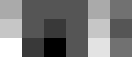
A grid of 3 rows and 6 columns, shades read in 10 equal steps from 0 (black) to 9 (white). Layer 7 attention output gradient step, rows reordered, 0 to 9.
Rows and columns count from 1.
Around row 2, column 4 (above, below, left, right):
3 3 2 7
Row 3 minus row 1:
3 -1 -3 0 2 0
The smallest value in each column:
6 2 0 3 6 3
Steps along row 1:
down same same up down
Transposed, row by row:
6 7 9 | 3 3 2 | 3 2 0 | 3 3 3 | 6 7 8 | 4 3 4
